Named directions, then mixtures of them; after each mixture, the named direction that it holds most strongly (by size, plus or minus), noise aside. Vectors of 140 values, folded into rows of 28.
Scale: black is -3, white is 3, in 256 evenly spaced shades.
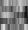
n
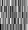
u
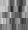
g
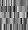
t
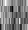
g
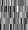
t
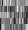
n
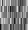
u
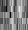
g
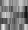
n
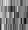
t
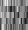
t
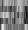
n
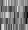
n
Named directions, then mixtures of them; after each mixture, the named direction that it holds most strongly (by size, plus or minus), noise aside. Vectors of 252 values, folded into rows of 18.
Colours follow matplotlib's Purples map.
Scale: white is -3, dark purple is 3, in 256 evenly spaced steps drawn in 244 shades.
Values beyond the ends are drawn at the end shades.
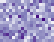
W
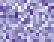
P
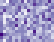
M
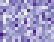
M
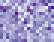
P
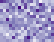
W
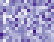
M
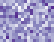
P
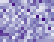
W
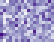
M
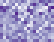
P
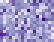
M
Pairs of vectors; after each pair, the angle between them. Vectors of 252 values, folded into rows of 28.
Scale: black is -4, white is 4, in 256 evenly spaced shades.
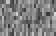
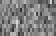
orthogonal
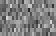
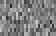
nearly opposite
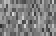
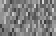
partly aligned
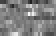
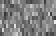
partly aligned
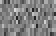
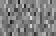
orthogonal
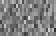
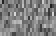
partly opposed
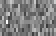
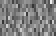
partly opposed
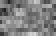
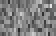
partly aligned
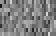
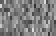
nearly opposite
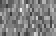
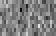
nearly opposite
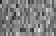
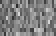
nearly parallel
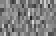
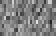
orthogonal
